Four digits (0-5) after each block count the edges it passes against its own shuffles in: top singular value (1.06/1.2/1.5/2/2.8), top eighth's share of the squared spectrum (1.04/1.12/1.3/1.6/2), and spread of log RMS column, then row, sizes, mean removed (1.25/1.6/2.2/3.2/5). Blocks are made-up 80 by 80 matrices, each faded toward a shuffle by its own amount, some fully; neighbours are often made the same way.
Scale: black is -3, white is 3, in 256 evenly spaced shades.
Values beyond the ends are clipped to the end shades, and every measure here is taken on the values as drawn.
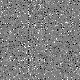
3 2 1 0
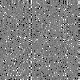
4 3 2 1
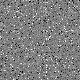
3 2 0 0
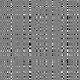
5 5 4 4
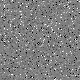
1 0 0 0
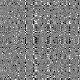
5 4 3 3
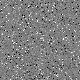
2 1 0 0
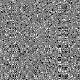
4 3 2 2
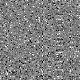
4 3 2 1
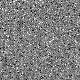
0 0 0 0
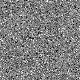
0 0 1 0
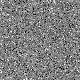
0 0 0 0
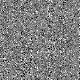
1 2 3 0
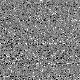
1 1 0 2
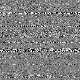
2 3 0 4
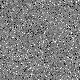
0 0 0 0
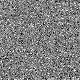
0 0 0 0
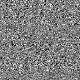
1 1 0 3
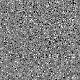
3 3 1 1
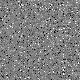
2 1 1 0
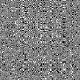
4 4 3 2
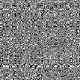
4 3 2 2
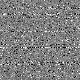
2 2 0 3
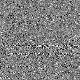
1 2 0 3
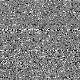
2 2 0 3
